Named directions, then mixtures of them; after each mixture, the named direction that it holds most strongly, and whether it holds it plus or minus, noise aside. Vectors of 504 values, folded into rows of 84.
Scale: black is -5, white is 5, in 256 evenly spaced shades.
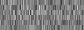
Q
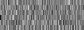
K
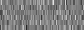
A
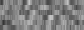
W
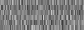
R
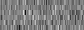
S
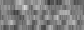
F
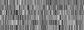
K, minus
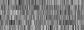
K, plus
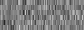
S, minus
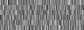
K, plus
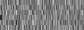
K, plus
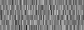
R, minus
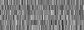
R, plus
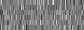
A, plus
